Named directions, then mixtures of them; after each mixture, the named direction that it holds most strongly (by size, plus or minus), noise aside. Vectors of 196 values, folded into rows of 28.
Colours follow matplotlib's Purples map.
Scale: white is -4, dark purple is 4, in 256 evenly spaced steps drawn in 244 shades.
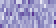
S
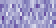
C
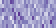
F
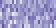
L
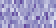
L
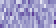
S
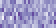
S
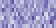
F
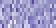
L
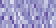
F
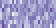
L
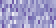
L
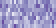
L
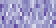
C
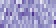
S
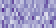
F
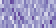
F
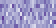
C
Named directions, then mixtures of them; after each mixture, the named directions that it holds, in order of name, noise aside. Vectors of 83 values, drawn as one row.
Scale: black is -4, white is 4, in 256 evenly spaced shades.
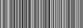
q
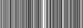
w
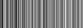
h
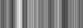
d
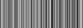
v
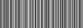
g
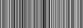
g, q, w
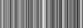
v, w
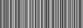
g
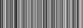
h, v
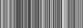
d, q, w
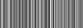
g, q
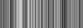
d, g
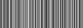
g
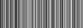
g, h, v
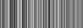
d, h, q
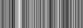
d, g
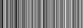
h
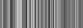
d, g, q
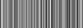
q, v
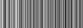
h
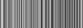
g, h, v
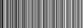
h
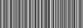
g, q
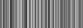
d, g, q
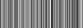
v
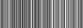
h, q, v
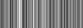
d, h, w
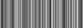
d, v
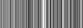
w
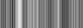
d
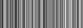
h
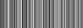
d, h, q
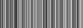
h, v
